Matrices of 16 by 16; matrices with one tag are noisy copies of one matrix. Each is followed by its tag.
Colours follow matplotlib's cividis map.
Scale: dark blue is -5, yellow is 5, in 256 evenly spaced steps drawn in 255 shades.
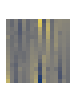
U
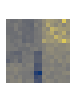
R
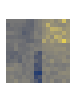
R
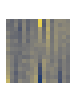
U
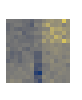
R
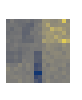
R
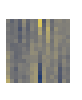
U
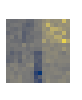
R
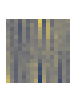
U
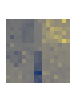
R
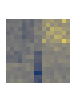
R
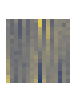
U
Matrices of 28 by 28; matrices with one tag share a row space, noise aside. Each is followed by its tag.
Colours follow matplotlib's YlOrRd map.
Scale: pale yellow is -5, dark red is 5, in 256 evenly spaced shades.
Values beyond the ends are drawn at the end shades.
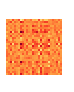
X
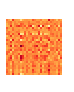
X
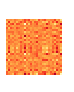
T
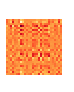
X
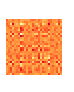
X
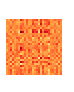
X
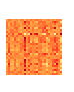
T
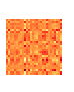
T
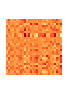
T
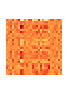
X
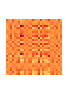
X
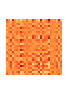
X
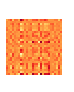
X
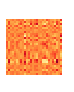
T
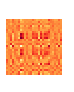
X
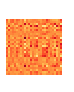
T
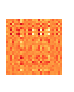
X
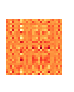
X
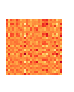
T
